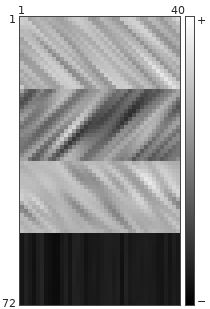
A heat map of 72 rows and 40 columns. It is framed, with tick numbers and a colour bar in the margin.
The table splits into 4 rows of 1 panel. Panel 1,1: high, slanting down to the right. Panel 2,1: middling, slanting up to the right, strong in contrast. Panel 3,1: high, slanting down to the right. Panel 4,1: very low, streaked downward, faint in contrast.
